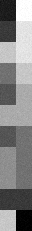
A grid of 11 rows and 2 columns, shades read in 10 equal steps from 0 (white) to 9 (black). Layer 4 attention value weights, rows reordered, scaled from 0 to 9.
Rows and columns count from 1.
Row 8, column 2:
5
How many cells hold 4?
2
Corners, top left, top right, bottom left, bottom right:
8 0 2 9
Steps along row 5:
down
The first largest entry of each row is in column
1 1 1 1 1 1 1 2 2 1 2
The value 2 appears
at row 3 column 1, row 4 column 2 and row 11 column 1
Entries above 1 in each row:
1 1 1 2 2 2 2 2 2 2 2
